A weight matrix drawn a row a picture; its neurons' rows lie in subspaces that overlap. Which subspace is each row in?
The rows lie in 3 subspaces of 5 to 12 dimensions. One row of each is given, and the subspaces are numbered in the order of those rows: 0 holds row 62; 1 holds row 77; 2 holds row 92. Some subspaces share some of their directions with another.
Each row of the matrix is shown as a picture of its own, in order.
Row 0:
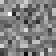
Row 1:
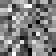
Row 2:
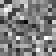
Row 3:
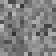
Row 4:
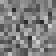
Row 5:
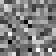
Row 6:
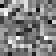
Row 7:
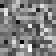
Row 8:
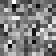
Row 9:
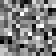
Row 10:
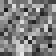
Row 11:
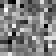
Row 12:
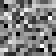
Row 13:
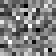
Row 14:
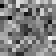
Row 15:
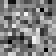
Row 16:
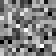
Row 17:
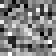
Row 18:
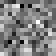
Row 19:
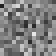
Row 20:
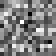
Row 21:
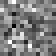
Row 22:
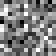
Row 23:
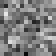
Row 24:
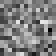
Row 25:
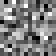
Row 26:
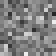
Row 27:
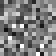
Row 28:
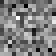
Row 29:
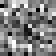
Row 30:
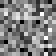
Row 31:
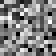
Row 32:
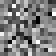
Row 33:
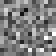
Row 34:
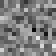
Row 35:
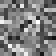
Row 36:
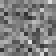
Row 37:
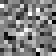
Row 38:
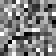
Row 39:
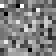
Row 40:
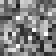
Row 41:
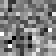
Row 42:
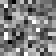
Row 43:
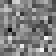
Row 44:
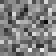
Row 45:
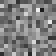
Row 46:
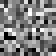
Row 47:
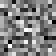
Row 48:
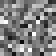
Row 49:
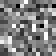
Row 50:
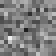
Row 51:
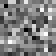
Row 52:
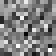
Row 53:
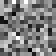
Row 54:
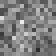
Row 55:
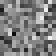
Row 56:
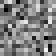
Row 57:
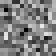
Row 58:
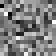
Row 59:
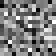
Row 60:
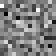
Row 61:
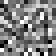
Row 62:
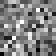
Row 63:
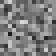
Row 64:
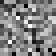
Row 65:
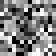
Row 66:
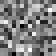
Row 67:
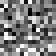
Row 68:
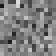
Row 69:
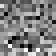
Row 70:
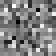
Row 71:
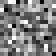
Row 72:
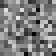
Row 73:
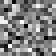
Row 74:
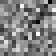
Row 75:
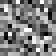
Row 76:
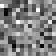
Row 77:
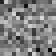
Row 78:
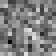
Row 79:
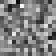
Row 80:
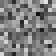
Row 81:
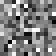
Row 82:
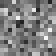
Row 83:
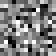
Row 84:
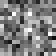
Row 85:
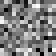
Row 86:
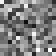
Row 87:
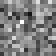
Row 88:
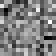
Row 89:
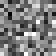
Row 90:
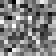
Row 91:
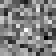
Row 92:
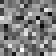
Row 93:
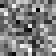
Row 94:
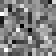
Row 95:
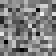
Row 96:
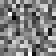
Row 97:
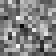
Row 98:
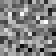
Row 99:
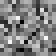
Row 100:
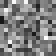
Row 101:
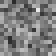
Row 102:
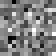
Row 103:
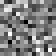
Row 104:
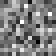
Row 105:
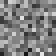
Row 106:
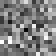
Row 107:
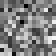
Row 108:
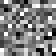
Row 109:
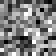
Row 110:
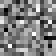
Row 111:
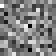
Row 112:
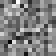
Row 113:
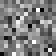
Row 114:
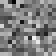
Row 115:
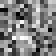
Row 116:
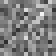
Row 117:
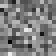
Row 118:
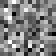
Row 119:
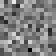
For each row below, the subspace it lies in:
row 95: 0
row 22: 0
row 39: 2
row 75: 2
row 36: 0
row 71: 2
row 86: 1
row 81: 1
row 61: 0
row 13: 0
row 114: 0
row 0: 0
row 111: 1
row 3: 0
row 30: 0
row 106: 2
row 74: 0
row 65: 0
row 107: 0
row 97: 2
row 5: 1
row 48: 2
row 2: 1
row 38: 1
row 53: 1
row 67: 2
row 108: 2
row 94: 0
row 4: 0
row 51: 2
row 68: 2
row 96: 0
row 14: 0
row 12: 2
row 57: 2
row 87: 0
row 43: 2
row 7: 0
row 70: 0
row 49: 2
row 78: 1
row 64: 1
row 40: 2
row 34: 2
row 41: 0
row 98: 2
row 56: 2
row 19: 1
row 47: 1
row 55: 0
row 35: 2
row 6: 1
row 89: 1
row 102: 2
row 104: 0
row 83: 0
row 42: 2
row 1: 0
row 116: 0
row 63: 1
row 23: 2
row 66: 2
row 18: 0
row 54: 0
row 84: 0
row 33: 2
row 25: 0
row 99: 0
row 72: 1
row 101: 0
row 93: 0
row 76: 2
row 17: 0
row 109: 0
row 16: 2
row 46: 2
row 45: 0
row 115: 0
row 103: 1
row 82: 0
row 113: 0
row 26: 1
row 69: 0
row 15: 0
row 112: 1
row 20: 0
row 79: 0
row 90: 0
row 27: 2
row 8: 0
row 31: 2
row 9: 2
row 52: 0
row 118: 2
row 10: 0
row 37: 2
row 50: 2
